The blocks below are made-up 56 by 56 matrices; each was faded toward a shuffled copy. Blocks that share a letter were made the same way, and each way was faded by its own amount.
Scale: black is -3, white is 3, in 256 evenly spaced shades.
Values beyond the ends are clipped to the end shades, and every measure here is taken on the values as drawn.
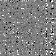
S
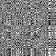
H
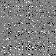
S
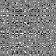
H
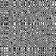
H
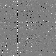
S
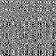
H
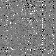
S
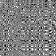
H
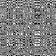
H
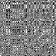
H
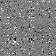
S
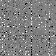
S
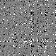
S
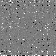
S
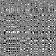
H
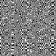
H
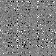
S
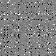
S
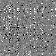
S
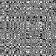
H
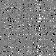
S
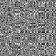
H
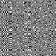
H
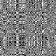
H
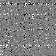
S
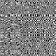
H
